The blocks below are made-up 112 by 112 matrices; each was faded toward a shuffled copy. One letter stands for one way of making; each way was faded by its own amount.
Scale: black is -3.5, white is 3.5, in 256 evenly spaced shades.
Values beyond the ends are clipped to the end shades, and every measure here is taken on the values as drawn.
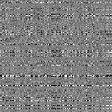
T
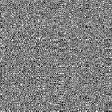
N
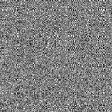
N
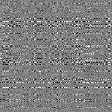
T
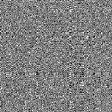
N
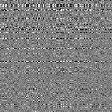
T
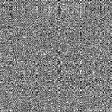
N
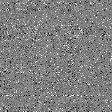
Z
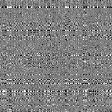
T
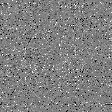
Z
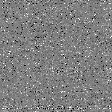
Z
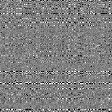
T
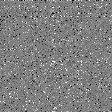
Z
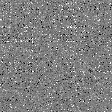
Z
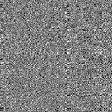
N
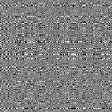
T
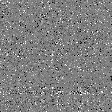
Z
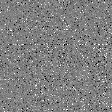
Z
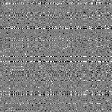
T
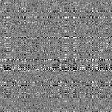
T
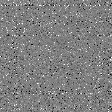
Z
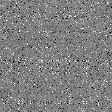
Z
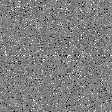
Z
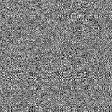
N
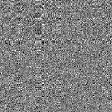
N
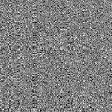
N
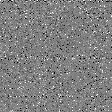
Z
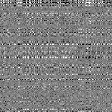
T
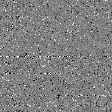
Z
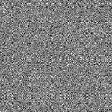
N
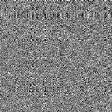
N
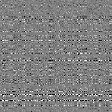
T
